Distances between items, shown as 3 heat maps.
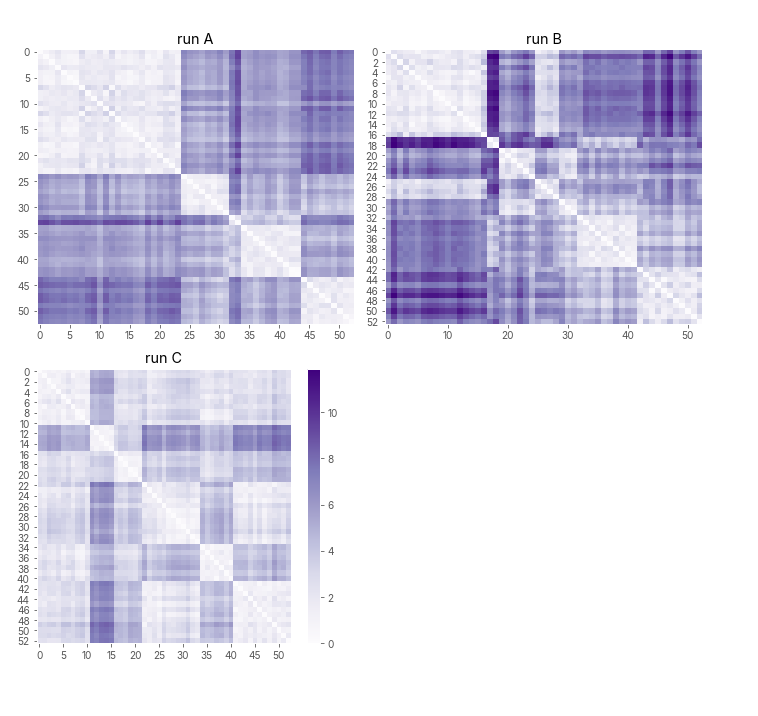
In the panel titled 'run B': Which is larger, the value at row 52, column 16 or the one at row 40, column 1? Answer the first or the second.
the second
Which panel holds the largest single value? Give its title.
run B
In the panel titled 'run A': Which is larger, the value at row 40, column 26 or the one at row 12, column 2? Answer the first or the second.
the first
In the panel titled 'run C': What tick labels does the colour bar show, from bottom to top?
0, 2, 4, 6, 8, 10
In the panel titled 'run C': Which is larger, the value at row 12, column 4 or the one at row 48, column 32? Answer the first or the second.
the first
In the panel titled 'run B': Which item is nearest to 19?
21
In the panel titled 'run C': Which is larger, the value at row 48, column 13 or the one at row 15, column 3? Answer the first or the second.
the first
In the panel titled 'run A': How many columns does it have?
53
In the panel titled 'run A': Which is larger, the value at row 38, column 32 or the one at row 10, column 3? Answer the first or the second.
the first
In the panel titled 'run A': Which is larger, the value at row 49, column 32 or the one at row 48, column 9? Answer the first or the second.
the second
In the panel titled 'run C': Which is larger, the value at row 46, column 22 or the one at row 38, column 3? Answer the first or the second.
the second
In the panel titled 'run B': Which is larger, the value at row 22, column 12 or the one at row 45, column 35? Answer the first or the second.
the first
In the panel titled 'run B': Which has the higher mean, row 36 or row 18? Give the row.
18
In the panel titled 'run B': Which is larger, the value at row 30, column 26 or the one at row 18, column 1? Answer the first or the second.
the second
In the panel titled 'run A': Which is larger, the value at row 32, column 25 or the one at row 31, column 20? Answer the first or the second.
the first
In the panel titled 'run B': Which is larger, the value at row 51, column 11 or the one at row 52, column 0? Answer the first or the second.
the first
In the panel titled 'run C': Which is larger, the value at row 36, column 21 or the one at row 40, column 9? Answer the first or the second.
the first
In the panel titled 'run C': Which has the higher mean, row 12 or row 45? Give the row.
12
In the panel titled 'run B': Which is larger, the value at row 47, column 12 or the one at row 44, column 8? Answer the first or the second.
the first
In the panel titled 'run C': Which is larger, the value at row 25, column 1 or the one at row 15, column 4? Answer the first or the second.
the second
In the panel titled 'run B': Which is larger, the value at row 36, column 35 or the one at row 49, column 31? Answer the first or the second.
the second
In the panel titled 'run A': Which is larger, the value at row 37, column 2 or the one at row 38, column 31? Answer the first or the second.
the first
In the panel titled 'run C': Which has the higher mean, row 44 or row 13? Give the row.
13
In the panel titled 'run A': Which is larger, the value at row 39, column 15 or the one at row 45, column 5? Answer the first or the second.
the second
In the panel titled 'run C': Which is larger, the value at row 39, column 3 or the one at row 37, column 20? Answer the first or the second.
the second
